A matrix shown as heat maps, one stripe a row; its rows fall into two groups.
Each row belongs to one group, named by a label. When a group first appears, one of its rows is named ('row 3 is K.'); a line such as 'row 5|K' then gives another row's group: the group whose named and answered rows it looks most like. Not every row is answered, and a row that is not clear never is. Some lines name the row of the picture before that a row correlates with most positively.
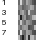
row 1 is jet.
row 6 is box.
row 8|box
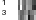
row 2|jet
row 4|box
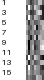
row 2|jet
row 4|jet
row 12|jet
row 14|jet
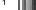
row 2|jet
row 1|jet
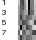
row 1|box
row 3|box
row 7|jet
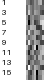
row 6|box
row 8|box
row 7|jet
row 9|jet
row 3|jet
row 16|box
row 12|box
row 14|jet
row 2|jet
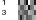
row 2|box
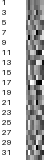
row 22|jet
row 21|box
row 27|box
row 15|jet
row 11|box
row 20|box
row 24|box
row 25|jet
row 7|box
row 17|box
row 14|jet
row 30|box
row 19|box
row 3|box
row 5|jet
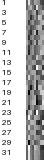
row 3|box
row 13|box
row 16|jet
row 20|box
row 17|box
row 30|jet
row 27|box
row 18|box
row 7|box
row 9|box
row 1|jet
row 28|jet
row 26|jet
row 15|box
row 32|jet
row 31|jet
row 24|jet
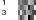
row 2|box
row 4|box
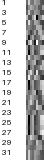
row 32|jet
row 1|jet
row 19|box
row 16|jet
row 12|jet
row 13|box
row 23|box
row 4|box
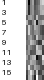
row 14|jet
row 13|box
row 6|jet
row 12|box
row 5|box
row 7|jet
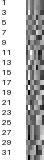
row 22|jet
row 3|jet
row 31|box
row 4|box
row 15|jet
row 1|jet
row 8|box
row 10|jet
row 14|box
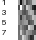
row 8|box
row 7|jet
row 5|box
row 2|jet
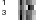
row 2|box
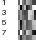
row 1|jet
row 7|jet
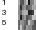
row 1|box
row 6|jet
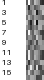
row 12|jet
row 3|box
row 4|jet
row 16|box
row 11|jet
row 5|box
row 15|jet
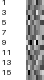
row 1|box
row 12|box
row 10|jet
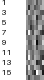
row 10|box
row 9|box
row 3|jet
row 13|box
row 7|jet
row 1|box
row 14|jet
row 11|jet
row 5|box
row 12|jet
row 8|box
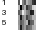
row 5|box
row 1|jet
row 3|box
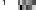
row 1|jet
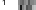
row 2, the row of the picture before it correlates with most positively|2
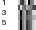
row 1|box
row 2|jet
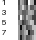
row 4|jet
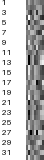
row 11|box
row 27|box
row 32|jet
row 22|box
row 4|jet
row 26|jet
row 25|jet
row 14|jet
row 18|box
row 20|jet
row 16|jet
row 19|jet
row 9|jet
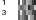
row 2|box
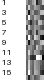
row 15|jet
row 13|jet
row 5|box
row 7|box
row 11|jet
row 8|jet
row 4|jet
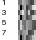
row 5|jet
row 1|box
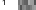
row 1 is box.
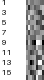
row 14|box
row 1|jet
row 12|box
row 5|box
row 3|box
